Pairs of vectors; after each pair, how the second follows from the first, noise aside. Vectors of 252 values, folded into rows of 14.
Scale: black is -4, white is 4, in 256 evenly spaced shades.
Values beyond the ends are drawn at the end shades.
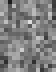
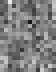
negated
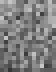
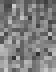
reversed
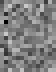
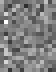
negated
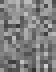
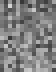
reversed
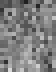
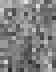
negated
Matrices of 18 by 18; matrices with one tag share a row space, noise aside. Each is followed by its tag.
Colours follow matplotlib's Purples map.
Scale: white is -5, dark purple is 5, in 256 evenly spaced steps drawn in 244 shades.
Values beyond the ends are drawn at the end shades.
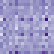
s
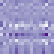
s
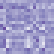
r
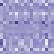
s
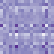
s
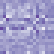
r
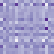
s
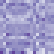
r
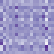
s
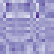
r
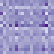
s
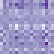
s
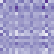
s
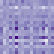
s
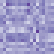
r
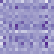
s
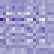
r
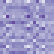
r
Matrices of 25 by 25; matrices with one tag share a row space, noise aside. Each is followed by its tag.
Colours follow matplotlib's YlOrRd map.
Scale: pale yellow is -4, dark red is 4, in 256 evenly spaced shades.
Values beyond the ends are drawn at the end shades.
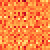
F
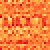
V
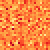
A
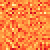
A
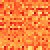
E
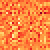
A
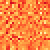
A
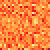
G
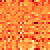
G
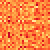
G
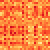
E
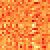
G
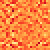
A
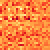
V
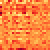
V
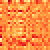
V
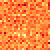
F
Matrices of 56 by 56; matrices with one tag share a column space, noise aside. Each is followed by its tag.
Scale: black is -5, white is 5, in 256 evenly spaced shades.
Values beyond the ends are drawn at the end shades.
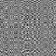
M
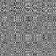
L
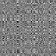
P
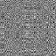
M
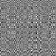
M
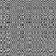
M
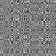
P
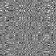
L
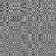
L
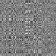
P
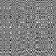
M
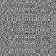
P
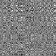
L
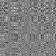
L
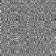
P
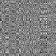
P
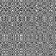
L
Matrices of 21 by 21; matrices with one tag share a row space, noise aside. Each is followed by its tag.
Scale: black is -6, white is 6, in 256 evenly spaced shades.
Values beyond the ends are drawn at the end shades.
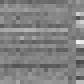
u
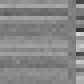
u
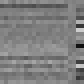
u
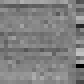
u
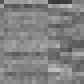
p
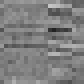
p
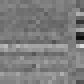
u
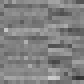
p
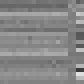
u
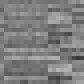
p
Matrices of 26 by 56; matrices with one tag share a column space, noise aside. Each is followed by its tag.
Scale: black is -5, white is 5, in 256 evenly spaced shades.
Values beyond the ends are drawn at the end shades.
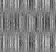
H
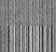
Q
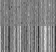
Q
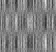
H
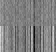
Q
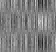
H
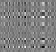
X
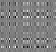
X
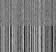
Q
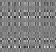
X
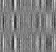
H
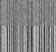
Q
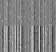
Q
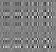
X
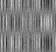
H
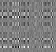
X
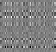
X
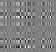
X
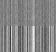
Q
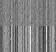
Q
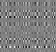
X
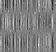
H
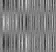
H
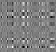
X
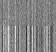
Q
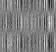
H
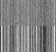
Q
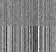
Q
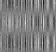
H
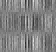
H
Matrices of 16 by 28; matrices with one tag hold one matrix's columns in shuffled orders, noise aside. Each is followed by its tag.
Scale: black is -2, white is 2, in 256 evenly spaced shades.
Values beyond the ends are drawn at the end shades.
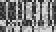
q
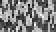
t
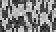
t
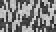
t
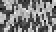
t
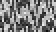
t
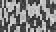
t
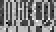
q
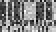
q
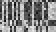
q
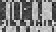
q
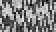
t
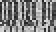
q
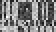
q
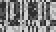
q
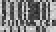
q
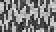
t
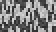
t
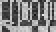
q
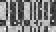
q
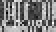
q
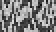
t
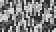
t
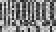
q
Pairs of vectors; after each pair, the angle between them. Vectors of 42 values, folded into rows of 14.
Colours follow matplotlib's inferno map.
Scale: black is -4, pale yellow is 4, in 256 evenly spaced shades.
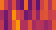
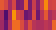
nearly parallel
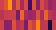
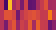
partly aligned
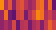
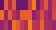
partly opposed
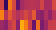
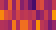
partly aligned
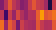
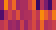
partly aligned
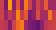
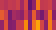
orthogonal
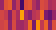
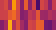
orthogonal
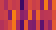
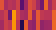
nearly parallel
